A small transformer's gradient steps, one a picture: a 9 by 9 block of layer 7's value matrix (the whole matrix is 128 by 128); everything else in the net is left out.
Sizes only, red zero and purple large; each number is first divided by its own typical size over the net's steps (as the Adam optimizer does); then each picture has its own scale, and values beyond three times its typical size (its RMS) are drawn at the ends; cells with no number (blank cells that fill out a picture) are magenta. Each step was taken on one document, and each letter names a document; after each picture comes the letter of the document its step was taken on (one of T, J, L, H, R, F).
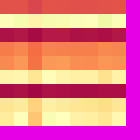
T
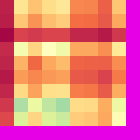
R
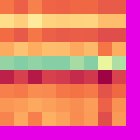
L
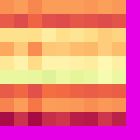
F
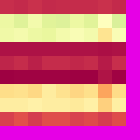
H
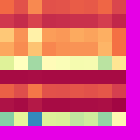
L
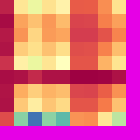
R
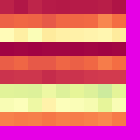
H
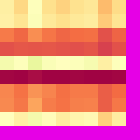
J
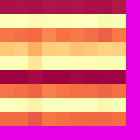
T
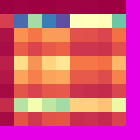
R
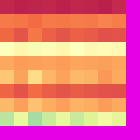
T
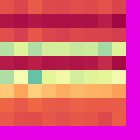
T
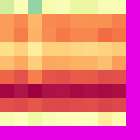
J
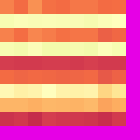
J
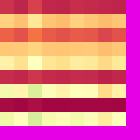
J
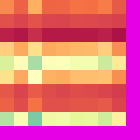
L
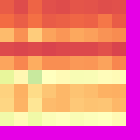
H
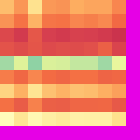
L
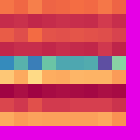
L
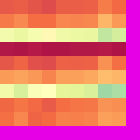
H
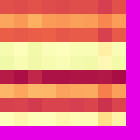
J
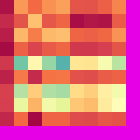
R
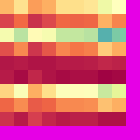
H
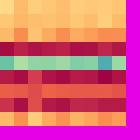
T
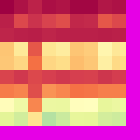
T
